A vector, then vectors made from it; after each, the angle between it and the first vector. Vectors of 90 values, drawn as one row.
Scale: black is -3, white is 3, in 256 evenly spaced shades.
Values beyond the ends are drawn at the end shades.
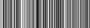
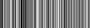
nearly opposite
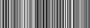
partly aligned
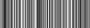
partly aligned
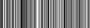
nearly opposite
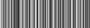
partly aligned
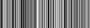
nearly opposite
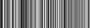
nearly opposite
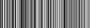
nearly opposite
